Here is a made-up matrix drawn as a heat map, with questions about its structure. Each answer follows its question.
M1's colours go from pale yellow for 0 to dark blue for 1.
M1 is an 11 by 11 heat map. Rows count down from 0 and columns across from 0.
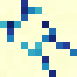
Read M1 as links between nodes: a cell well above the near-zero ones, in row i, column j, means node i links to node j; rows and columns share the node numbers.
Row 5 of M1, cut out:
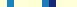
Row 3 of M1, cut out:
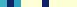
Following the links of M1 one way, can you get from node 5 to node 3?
yes
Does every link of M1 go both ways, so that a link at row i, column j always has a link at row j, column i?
yes
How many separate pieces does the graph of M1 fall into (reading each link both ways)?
1
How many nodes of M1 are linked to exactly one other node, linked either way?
5
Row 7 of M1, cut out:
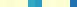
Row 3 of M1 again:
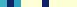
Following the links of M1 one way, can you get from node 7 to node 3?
yes
